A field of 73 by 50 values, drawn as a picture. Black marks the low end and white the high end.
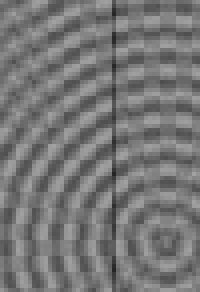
Mirror symmetry: none. Slope: none. Rings: centred on the bottom right. Odd lines: column 29. Histogram: bell-shaped.
